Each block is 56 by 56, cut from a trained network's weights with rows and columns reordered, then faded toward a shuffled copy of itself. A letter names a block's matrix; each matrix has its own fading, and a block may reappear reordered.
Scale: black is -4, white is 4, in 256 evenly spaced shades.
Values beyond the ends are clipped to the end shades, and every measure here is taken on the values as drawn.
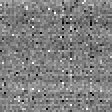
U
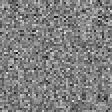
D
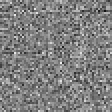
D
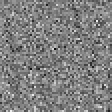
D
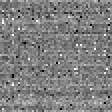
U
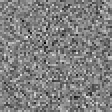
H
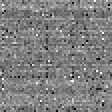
U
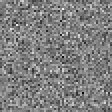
H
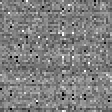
U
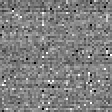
U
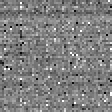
U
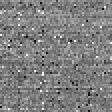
U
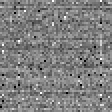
U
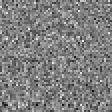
H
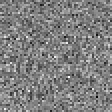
H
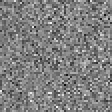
D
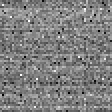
U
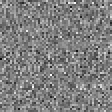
D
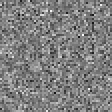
D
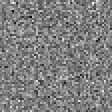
D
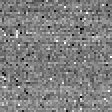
U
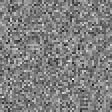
H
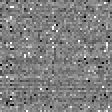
U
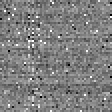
U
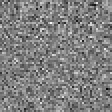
D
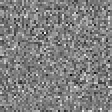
D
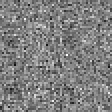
D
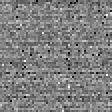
U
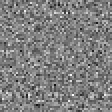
D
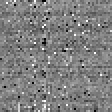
U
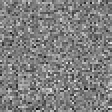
D
